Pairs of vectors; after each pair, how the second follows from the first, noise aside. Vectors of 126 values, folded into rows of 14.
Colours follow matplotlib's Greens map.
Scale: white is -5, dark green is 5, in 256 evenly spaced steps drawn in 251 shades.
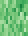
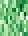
scaled up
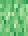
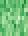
wrapped around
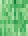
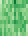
copied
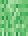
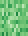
wrapped around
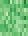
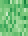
copied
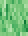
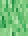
wrapped around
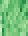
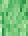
copied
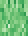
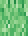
copied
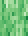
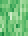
wrapped around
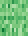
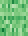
copied
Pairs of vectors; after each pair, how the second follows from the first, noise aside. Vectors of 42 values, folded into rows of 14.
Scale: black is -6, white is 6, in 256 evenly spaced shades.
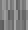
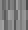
negated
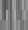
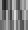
scaled up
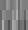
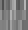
reversed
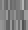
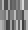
scaled up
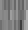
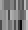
scaled up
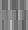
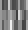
scaled up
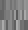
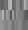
reversed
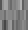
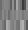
reversed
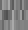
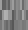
negated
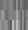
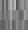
reversed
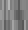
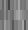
negated
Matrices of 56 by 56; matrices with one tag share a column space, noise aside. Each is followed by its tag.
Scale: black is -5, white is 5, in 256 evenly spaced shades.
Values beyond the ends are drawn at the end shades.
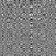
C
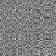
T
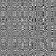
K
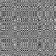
K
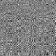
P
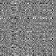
T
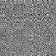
C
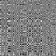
P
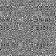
K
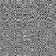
C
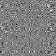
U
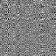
C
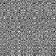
T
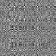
K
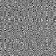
K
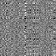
T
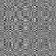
K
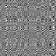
K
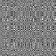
K
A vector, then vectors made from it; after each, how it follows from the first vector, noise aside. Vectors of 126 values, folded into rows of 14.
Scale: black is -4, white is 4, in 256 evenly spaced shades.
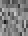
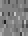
partly zeroed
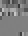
partly zeroed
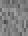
shrunk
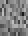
reversed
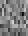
reversed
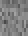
shrunk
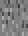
partly zeroed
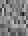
reversed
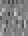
partly zeroed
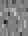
partly zeroed
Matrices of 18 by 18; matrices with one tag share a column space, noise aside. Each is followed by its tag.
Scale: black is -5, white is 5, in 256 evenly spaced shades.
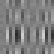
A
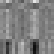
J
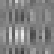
A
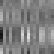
A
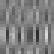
A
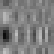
A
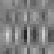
A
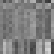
J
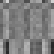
J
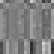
J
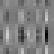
A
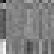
J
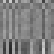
J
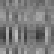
A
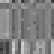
J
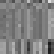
J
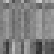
J
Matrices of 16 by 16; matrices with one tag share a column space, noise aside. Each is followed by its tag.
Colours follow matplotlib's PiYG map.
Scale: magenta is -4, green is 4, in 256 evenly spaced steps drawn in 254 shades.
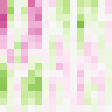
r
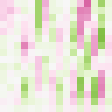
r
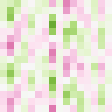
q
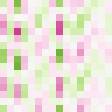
q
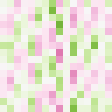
q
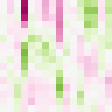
r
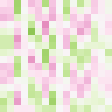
q
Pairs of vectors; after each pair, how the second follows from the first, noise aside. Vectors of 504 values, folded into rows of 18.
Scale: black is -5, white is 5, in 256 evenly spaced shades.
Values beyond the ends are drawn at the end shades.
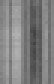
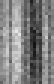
scaled up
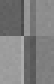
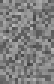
shuffled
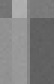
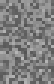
shuffled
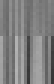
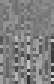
sign-scrambled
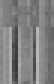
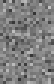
shuffled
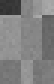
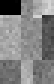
scaled up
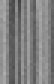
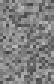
shuffled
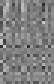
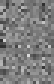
sign-scrambled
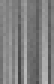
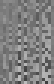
sign-scrambled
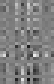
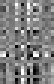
scaled up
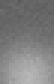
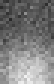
scaled up
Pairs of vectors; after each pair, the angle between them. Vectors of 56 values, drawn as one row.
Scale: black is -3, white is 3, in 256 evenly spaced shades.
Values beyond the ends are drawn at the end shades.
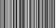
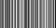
nearly opposite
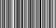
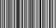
nearly parallel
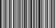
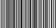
orthogonal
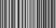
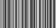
orthogonal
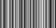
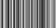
nearly opposite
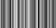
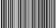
partly aligned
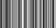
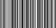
partly opposed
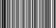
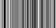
partly aligned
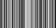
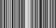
nearly parallel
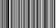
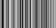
orthogonal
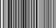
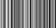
orthogonal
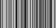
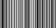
orthogonal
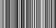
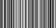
partly opposed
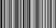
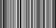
orthogonal
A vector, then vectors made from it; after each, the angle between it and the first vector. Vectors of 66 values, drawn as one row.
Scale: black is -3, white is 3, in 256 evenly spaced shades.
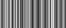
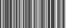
nearly opposite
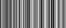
nearly opposite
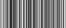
partly opposed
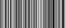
partly opposed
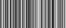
partly opposed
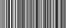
partly aligned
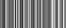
partly aligned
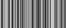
nearly parallel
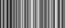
partly opposed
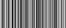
partly aligned
